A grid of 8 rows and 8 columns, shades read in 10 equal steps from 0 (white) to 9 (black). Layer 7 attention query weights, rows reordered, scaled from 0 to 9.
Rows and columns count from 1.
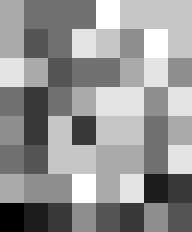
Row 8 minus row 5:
5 1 5 -3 4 5 -1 3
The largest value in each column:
9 8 7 7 6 7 8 7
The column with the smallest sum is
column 5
